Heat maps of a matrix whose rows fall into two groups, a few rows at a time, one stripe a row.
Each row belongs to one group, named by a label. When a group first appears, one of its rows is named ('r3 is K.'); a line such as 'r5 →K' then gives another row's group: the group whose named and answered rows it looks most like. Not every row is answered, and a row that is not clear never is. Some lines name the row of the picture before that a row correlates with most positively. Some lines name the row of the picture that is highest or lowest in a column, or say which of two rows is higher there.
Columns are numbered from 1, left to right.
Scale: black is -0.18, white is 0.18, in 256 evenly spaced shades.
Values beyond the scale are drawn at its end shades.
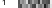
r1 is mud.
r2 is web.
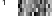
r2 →mud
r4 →mud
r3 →web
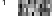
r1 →mud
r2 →web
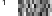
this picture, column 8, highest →2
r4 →web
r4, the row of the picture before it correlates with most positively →4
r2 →mud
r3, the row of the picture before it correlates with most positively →3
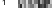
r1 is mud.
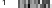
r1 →mud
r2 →mud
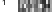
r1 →mud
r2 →mud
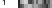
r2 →web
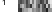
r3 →web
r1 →web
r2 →mud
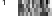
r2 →web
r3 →mud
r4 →web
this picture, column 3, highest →1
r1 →web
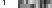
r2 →web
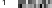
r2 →web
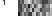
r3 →web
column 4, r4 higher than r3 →No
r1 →web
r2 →mud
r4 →mud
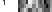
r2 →web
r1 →web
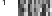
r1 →mud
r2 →mud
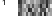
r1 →web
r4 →web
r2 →web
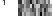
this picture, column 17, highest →1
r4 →web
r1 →mud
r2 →web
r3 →web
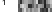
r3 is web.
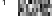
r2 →web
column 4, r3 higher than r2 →Yes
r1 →mud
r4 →mud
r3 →web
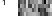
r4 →web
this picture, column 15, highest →1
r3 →web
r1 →mud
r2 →mud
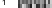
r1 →mud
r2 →mud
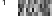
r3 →web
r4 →mud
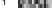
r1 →mud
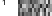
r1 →mud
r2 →web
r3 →mud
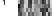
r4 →mud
